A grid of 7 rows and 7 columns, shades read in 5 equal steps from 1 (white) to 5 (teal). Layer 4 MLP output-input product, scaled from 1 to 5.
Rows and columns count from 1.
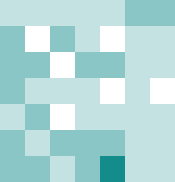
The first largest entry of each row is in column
6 1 1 1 2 1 5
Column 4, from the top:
2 2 3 2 2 3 3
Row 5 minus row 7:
-1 0 -1 -1 -3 0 0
